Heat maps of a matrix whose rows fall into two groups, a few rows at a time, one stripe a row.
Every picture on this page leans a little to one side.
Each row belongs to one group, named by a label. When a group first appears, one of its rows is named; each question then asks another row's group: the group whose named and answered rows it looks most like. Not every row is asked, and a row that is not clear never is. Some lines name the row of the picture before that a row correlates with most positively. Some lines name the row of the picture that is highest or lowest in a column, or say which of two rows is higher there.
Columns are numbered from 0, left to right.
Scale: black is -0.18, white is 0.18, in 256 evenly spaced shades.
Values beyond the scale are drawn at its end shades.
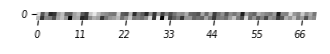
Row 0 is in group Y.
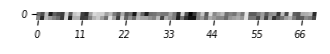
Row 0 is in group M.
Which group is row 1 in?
M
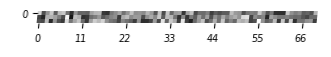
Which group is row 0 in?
Y
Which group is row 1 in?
M
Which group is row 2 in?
M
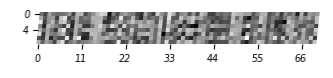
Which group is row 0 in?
M
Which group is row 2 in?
Y
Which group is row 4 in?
Y
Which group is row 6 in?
M
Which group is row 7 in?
Y
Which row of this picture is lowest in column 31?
5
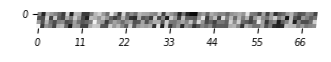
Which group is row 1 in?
M
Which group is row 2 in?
Y
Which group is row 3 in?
Y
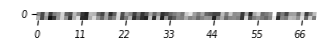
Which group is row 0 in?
Y
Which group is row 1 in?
Y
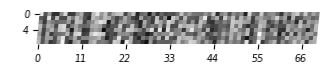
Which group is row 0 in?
Y
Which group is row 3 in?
Y
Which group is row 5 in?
M
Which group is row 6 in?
Y
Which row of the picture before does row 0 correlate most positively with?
1
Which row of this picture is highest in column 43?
0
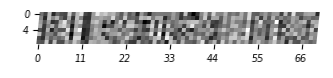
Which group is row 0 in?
M
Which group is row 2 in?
Y
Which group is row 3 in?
Y
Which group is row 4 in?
M
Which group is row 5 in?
Y
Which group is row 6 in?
M
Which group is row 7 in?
M
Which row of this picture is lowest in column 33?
5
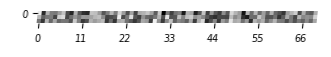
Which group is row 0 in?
Y
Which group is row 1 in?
Y
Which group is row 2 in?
M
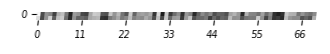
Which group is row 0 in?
Y
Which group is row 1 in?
Y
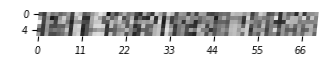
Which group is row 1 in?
Y
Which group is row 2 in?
Y
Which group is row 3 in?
M
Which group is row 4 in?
M
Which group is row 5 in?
M
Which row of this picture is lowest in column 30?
0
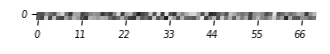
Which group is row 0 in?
Y
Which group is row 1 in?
M
